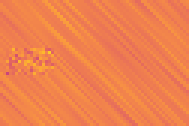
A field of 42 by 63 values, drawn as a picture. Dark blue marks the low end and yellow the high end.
Slope: none. Roughest part: middle left. Grain: diagonal, down to the right. Average level on the scale: 70%. Odd patch: rougher, in the middle left. Mirror symmetry: none.
